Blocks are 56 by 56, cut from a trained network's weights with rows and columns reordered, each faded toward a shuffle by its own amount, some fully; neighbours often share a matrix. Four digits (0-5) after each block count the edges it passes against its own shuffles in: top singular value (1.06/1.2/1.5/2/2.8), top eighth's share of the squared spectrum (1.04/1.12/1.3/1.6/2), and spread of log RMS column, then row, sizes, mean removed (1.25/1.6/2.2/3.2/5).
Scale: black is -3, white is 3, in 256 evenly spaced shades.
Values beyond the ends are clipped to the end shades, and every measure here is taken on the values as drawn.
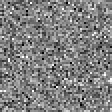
0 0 0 0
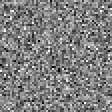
0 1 0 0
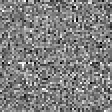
2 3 1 1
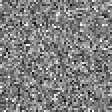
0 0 0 0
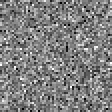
0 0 0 0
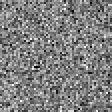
0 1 0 0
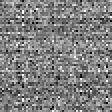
3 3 2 0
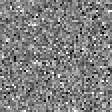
0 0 0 0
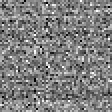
2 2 1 0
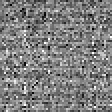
3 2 2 0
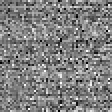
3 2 2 0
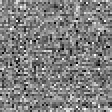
2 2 2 0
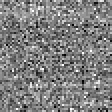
2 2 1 0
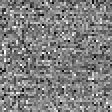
2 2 2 0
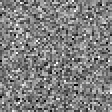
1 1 0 0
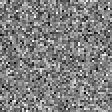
1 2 0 0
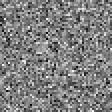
2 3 0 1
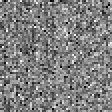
1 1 0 0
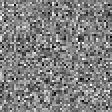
3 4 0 2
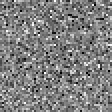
0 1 0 0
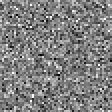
1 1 0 0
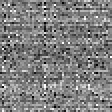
3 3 2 1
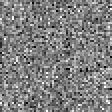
1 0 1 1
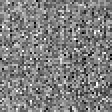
2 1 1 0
